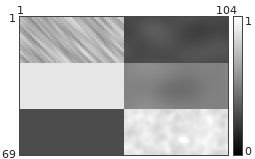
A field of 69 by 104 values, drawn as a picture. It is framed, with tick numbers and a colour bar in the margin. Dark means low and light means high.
It is made of 3 by 2 panels. Panel 1,1: high, slanting down to the right. Panel 1,2: low, smooth, faint in contrast. Panel 2,1: very high, flat. Panel 2,2: middling, smooth, faint in contrast. Panel 3,1: low, flat. Panel 3,2: very high, blotchy, faint in contrast.
